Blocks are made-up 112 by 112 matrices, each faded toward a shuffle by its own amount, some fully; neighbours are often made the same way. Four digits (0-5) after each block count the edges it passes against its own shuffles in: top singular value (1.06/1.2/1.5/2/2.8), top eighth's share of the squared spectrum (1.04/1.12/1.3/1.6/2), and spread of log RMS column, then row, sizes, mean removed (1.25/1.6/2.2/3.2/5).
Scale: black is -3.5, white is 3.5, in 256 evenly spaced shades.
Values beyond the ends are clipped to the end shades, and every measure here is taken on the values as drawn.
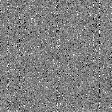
2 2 3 0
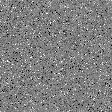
0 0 0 0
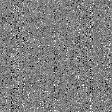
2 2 3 0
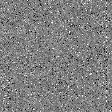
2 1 2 0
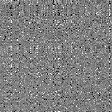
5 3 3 2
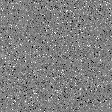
2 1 0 0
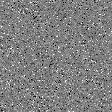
3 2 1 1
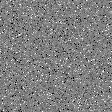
0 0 0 0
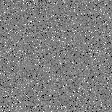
2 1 0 0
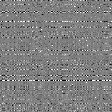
5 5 2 4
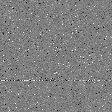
3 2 0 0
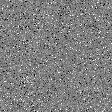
2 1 0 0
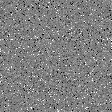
2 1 0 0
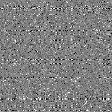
4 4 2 3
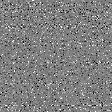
4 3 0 2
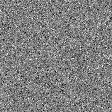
2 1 0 0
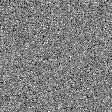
1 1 0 0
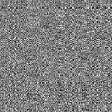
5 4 3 3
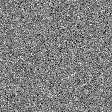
2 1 0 0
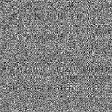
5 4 3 3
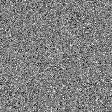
3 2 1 0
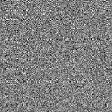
4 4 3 3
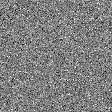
1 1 0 0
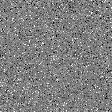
3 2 0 1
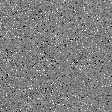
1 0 0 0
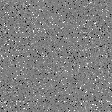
3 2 0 1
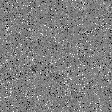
3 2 1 0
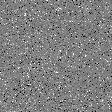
2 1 0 0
